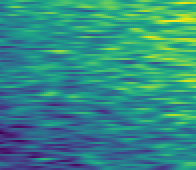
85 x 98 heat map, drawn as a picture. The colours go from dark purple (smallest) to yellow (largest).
Ninth with the highest average: top right. Slope: up to the top right. Histogram: bell-shaped. Mirror symmetry: none.
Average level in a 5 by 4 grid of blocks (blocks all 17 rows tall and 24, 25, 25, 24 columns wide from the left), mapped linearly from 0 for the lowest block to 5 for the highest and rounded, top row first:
3 4 4 5
2 3 4 5
2 3 3 4
1 1 2 3
0 1 2 2
